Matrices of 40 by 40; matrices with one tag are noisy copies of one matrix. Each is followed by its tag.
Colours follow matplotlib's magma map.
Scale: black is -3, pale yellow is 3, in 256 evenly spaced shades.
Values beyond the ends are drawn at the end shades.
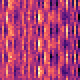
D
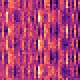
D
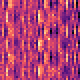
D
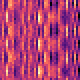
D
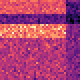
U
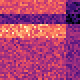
U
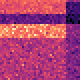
U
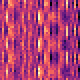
D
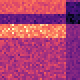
U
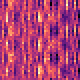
D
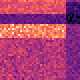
U
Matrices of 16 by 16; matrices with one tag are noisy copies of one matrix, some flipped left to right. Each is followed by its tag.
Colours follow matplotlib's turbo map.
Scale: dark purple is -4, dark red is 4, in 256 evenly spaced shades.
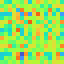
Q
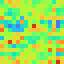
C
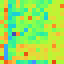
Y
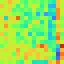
Y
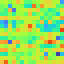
C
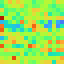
C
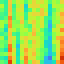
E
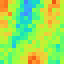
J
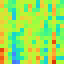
E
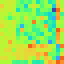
Y
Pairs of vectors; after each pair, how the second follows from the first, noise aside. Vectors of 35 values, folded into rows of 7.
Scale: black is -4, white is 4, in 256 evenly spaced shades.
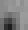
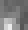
negated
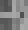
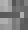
negated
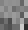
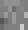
partly zeroed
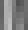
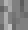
partly zeroed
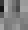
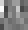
negated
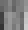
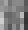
negated
